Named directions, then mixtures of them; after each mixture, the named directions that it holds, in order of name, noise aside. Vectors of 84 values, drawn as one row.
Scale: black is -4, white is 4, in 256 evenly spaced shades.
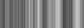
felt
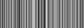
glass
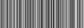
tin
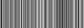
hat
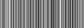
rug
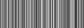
tin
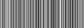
rug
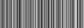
glass, tin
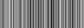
rug, tin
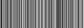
hat, tin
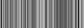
glass, hat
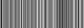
hat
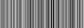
rug, tin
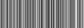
tin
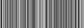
glass, hat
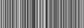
glass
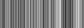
felt, rug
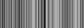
felt, glass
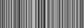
glass
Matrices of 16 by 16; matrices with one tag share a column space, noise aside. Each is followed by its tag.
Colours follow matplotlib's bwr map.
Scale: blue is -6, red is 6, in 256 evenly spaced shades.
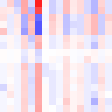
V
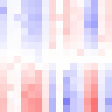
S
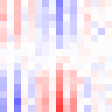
S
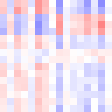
V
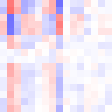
V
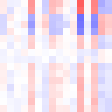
V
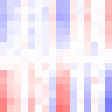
S
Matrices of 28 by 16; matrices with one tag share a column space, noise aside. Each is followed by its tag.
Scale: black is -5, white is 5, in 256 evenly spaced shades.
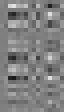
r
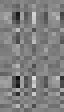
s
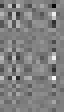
r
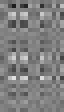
r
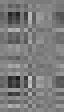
s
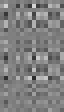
r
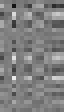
r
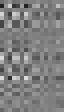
r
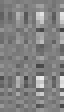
s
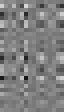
r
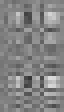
s
